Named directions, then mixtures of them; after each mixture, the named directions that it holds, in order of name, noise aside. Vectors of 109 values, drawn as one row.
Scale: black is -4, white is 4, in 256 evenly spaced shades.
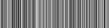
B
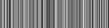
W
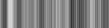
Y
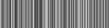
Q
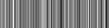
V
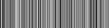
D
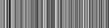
Q, V, W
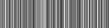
B, V, W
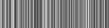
Q, V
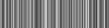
D, Q, V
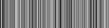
D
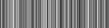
D, V, Y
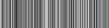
B, Q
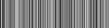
D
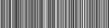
B, Q, W
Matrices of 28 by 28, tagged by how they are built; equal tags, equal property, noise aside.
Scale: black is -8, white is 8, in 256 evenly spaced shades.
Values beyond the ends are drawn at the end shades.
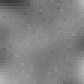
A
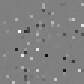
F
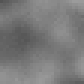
A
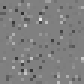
F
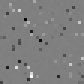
F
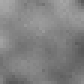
A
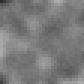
A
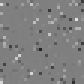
F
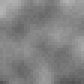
A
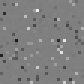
F
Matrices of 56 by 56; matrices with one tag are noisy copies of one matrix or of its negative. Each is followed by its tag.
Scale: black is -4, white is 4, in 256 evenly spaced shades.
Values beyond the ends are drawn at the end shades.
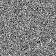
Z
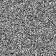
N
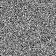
Z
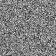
Z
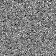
N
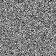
N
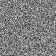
Z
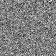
N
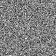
Z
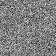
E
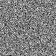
Z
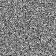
Z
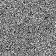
E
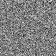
N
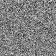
N
